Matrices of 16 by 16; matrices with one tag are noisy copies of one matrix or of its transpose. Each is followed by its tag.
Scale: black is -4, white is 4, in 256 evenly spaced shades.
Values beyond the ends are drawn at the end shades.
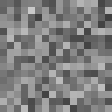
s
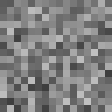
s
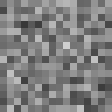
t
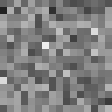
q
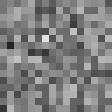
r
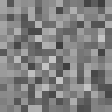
t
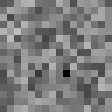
q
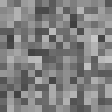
r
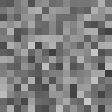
s
